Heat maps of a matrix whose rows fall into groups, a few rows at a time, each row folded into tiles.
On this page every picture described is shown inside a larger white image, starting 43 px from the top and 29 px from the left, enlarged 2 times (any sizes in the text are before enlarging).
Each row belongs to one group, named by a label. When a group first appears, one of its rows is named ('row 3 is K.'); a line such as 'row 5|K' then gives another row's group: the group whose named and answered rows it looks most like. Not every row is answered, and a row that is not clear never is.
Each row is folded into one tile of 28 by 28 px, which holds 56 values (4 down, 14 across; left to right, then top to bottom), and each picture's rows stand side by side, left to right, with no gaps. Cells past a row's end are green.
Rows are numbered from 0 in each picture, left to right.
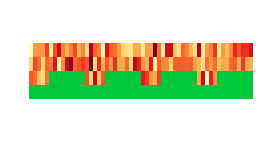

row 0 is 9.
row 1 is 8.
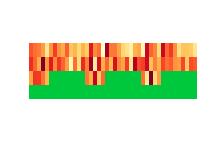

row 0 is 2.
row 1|8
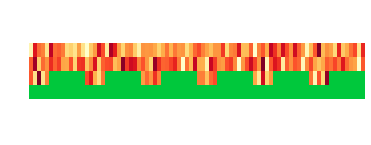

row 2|2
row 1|9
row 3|2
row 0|8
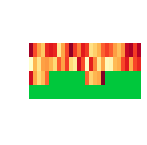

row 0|2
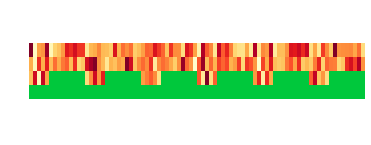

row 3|8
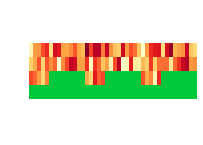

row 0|9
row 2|9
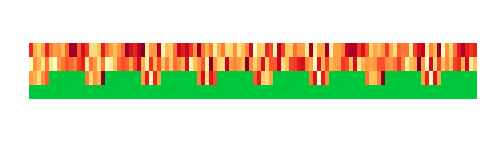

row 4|9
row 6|2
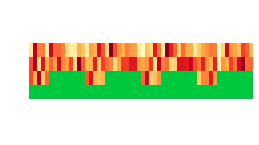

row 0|8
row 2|9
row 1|9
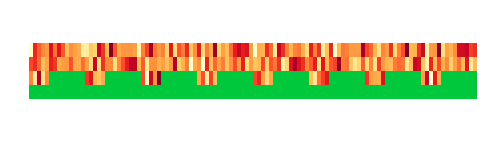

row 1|9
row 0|8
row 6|2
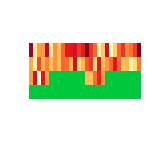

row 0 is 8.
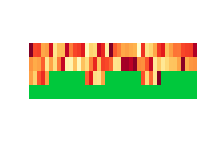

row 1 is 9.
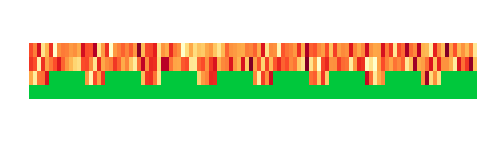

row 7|9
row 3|2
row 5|2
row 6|2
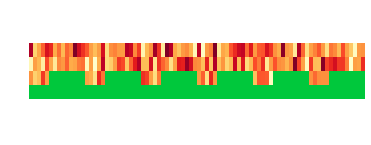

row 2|9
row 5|2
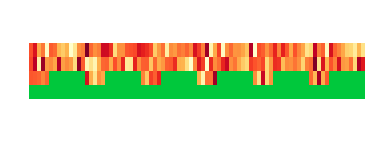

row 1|2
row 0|8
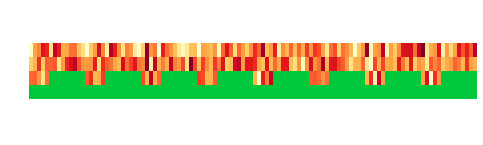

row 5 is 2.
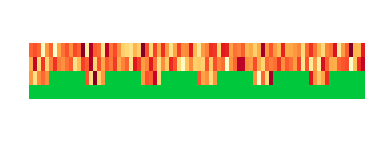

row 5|2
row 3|9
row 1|8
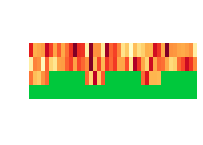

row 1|8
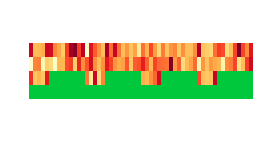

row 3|2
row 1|8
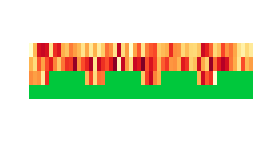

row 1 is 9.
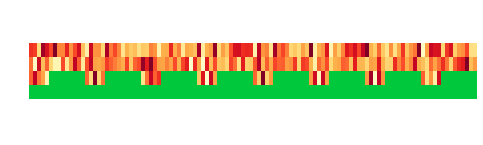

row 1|8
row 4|8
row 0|9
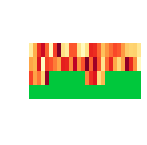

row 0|9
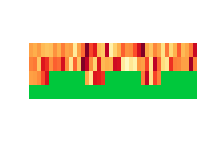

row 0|2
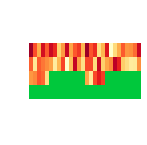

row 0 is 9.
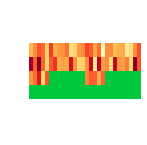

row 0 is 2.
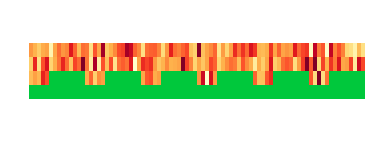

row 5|8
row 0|2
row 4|2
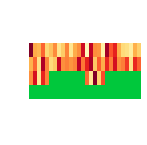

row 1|8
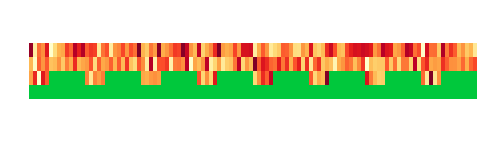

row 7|8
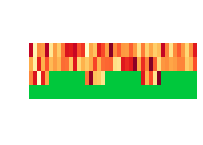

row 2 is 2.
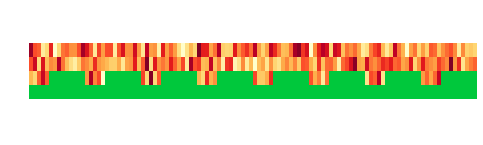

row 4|2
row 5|9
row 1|9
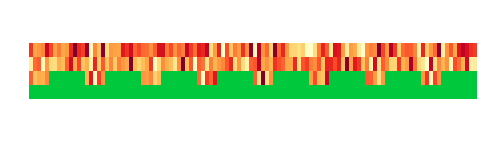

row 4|8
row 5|9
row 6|9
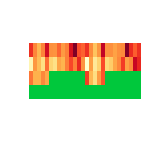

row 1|2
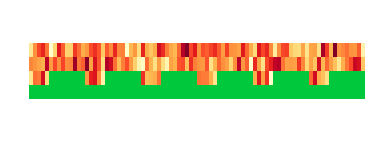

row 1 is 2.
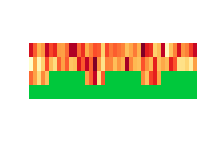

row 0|2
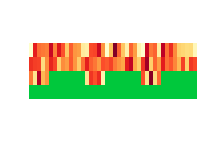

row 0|8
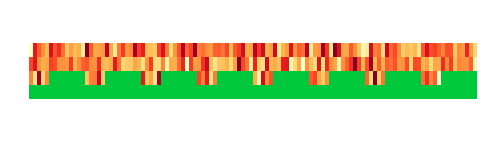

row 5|9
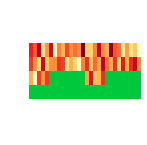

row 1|9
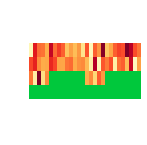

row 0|8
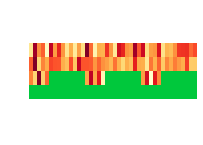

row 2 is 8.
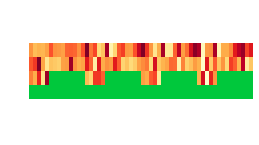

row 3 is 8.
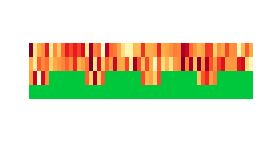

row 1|8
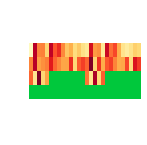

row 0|8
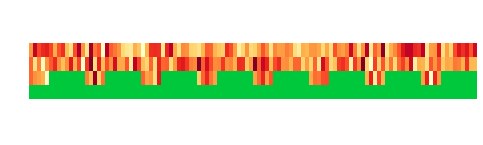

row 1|8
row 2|9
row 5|2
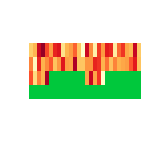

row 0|9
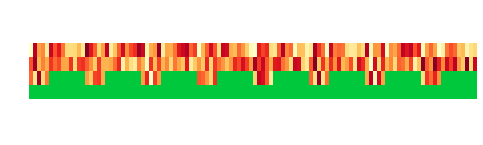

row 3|9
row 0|8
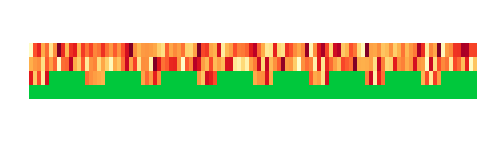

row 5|9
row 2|2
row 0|9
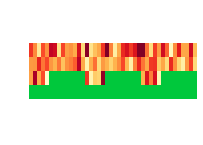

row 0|9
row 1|2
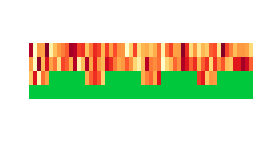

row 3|9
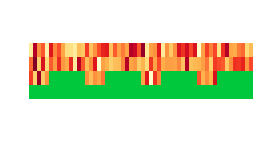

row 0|8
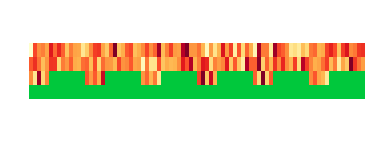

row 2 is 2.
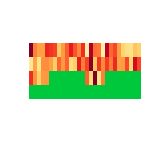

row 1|8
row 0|2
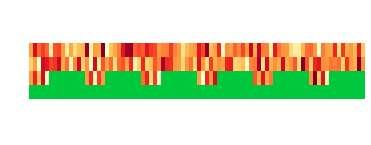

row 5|9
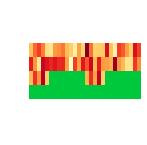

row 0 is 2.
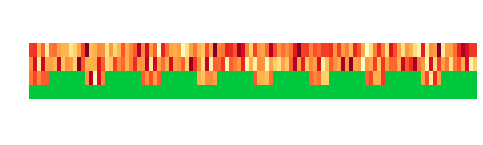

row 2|8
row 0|8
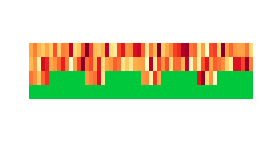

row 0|2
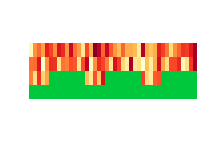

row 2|2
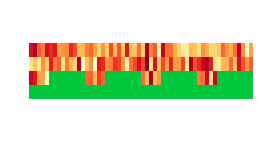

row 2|8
